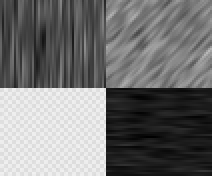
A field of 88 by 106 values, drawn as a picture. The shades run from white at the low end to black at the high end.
The table splits into 2 rows of 2 panels. Panel 1,1: high, streaked downward. Panel 1,2: middling, slanting up to the right. Panel 2,1: very low, checkered, faint in contrast. Panel 2,2: very high, streaked across, faint in contrast.
